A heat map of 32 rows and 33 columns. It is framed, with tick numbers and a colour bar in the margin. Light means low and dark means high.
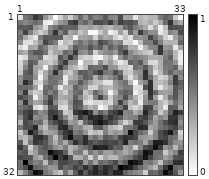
Average level on the scale: 50%. Odd rows or columns: none. Rings: centred on the centre. Seam: horizontal, 60% of the way down, the bottom part higher.
